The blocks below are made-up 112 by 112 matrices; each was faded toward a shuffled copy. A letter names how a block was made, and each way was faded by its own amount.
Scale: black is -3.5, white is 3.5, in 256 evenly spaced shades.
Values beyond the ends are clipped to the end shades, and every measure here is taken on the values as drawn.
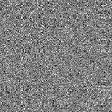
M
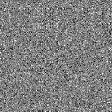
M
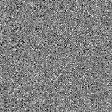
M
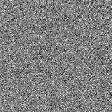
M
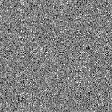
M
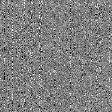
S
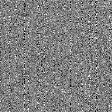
S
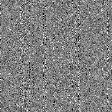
S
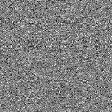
M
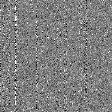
S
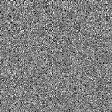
M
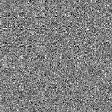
M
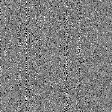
S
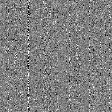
S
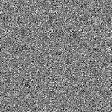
M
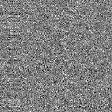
M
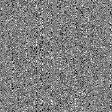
S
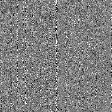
S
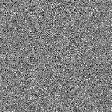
M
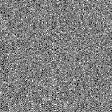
M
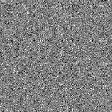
M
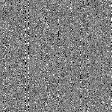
S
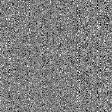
S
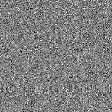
M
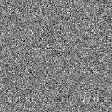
M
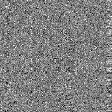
M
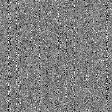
S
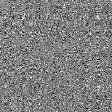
M
